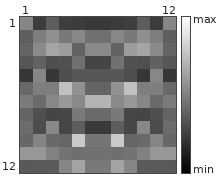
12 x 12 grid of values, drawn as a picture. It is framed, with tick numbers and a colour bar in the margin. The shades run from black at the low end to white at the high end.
Stripes: horizontal, repeating 3 times. Mirror symmetry: left to right. Ninth with the lowest average: top middle.
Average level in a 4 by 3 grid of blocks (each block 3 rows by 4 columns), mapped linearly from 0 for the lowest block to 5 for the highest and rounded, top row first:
2 0 2 / 0 0 0 / 0 2 0 / 2 5 2
